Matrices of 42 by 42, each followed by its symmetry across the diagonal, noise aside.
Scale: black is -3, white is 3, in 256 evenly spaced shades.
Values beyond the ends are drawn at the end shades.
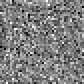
antisymmetric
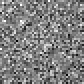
symmetric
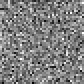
antisymmetric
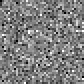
neither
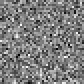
neither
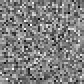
antisymmetric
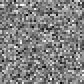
neither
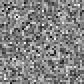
symmetric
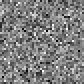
neither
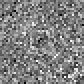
symmetric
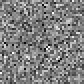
symmetric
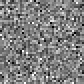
antisymmetric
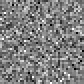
antisymmetric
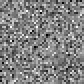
symmetric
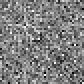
symmetric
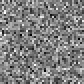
neither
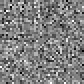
antisymmetric
